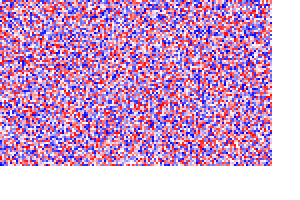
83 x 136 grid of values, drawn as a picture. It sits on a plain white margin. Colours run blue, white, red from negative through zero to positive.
Odd rows or columns: none. Mirror symmetry: none. Grain: fine. Histogram: flat. Average level on the scale: 50%.
